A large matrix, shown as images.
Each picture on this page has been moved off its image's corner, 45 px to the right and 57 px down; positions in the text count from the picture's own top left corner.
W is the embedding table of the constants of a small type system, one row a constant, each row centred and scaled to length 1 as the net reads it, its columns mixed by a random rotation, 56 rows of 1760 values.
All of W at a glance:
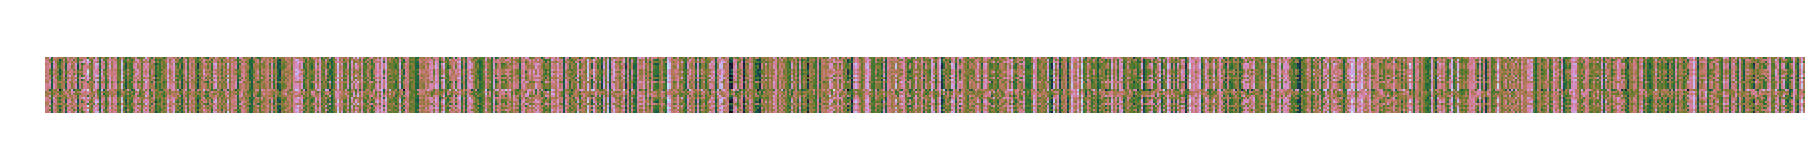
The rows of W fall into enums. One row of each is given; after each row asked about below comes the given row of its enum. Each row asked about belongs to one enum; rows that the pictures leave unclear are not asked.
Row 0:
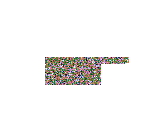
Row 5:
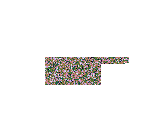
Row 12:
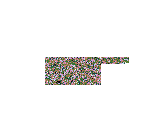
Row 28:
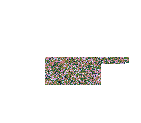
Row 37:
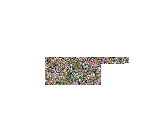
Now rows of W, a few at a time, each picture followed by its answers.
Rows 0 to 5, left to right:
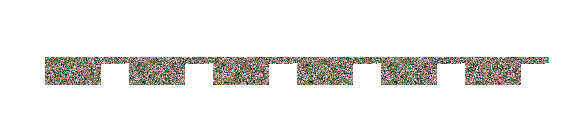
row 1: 28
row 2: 37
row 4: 28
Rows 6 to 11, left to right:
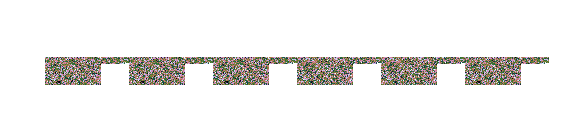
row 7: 12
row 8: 12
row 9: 28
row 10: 28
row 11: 12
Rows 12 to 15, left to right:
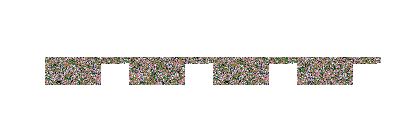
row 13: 37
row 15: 5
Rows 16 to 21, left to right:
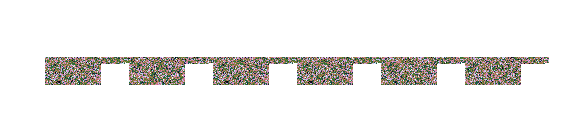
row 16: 12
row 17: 37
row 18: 12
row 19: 12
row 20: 28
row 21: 5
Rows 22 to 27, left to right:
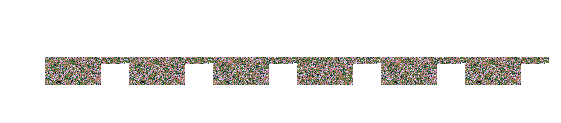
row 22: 12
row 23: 12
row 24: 28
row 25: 0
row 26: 28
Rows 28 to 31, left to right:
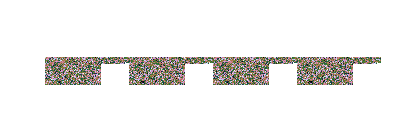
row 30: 28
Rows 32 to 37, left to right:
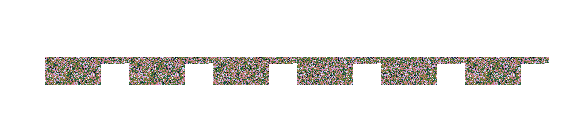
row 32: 37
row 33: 37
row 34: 5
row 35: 0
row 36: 0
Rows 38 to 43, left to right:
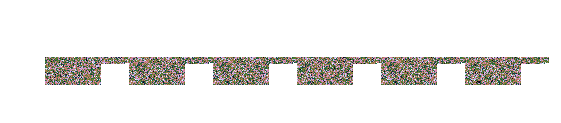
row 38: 0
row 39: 28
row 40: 28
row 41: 5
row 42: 28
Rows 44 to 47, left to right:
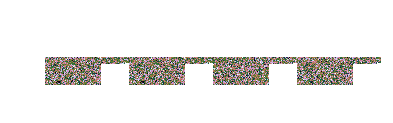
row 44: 12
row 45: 12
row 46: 0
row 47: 28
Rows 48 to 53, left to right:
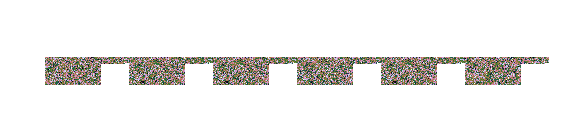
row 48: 5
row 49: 12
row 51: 28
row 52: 12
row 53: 37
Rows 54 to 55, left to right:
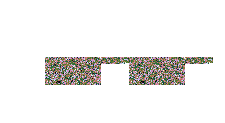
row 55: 12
